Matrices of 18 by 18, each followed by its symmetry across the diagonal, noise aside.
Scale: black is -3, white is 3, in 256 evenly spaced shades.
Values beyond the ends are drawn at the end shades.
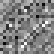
symmetric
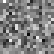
neither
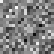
symmetric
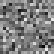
neither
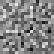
symmetric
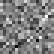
antisymmetric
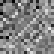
symmetric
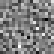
antisymmetric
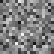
neither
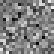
symmetric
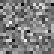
neither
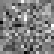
antisymmetric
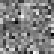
antisymmetric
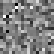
antisymmetric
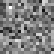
neither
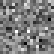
neither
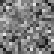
symmetric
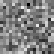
neither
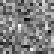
antisymmetric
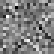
antisymmetric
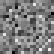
symmetric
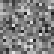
antisymmetric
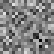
symmetric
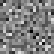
symmetric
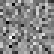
neither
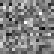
neither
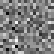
neither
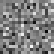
antisymmetric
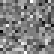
antisymmetric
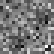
symmetric
